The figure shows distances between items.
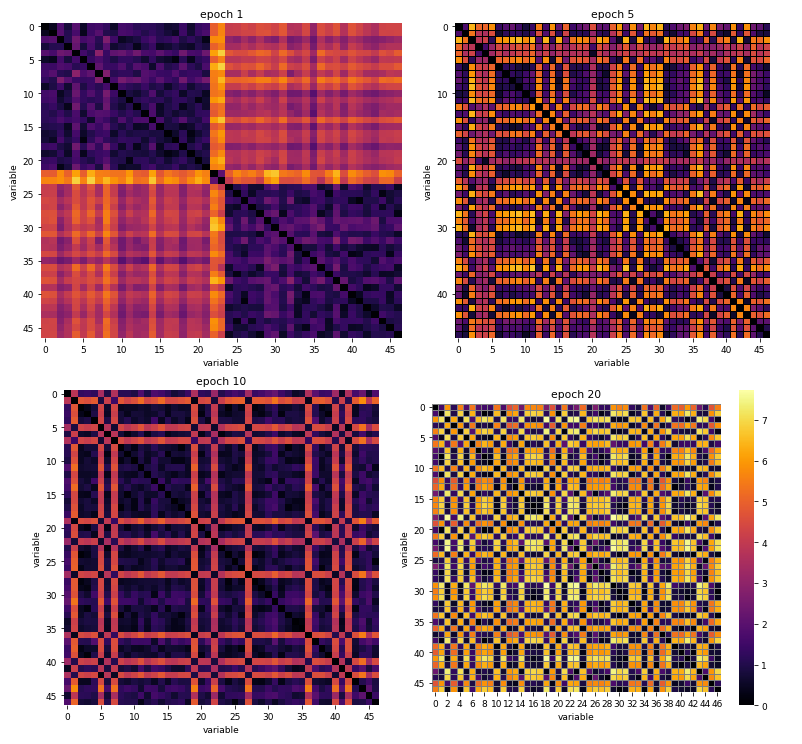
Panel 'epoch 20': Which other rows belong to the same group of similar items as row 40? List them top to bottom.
2, 4, 6, 10, 12, 13, 15, 16, 17, 19, 21, 24, 29, 30, 31, 34, 36, 39, 41, 42, 45, 46
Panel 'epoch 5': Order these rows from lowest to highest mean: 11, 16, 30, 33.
33, 11, 16, 30
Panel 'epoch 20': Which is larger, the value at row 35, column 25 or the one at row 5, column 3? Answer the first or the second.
the first
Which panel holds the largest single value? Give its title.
epoch 20
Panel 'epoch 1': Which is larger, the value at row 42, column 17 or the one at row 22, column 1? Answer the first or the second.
the second
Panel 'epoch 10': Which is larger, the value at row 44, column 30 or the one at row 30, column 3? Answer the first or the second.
the first
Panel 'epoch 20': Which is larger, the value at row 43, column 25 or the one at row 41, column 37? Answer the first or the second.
the second
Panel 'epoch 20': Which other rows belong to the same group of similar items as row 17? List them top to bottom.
2, 4, 6, 10, 12, 13, 15, 16, 19, 21, 24, 29, 30, 31, 34, 36, 39, 40, 41, 42, 45, 46
